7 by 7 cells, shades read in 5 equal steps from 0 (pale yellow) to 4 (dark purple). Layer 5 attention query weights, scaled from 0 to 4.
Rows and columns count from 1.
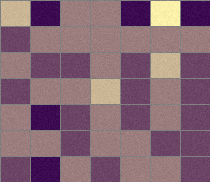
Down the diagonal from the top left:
1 2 3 1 3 3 3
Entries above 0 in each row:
6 7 7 7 7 7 7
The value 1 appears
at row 1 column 1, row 3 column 6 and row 4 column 4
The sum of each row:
17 15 17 16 19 17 19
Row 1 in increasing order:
0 1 2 2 4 4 4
